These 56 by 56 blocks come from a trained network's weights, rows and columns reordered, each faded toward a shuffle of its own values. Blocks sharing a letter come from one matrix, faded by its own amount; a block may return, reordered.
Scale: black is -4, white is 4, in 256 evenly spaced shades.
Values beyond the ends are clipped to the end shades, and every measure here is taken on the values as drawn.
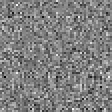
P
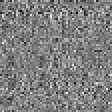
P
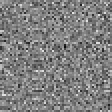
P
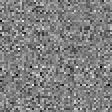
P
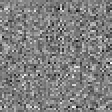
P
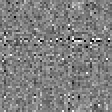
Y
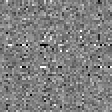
Y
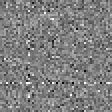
Y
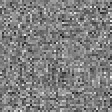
P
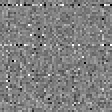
Y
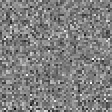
P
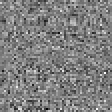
P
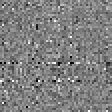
Y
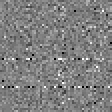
Y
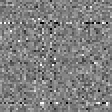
Y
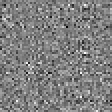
P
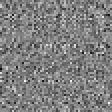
P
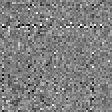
Y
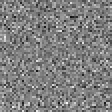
P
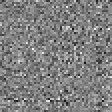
P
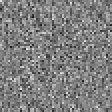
P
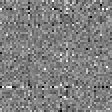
Y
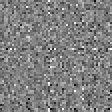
Y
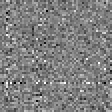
Y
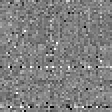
Y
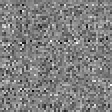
P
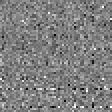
Y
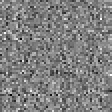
P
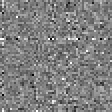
Y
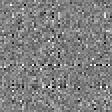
Y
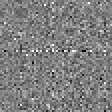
Y
